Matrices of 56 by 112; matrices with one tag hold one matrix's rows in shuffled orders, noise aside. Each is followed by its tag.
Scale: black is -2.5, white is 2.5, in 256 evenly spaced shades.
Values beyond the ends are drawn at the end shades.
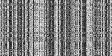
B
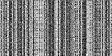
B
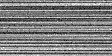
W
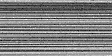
W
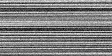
W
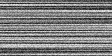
W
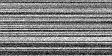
W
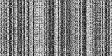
B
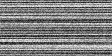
W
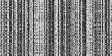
B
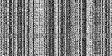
B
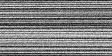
W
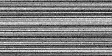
W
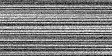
W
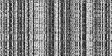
B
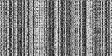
B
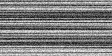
W
